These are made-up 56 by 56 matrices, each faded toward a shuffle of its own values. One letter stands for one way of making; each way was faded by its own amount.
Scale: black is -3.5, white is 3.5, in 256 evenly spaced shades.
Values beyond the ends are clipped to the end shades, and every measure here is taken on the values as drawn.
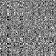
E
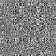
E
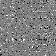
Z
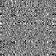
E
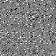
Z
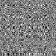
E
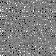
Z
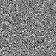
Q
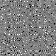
Z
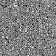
Q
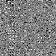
Q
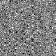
Q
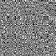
E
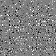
Z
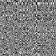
E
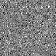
Q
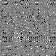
Z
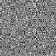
E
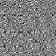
E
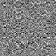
E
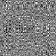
E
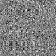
Q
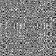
E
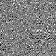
Q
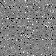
Z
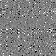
Z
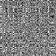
E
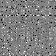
Z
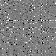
Z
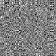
E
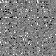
Z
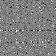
Z
